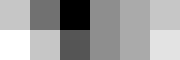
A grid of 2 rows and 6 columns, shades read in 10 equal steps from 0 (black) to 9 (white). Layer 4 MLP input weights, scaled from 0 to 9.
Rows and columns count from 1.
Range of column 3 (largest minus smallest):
3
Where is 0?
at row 1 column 3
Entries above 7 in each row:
0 2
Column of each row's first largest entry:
1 1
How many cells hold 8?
1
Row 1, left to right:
7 4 0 5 6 7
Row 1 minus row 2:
-2 -3 -3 0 0 -1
